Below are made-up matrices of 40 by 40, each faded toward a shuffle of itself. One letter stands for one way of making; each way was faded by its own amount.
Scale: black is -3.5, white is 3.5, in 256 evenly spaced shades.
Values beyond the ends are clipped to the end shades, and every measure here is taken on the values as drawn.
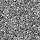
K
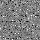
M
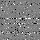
M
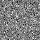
K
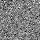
K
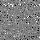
M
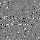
M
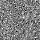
K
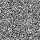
K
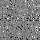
M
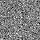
K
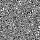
K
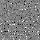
M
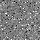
M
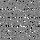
M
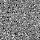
K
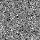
K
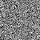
K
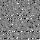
M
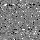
M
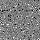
M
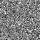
K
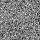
K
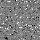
M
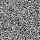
K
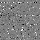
M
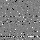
M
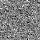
K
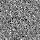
K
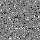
M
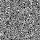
K
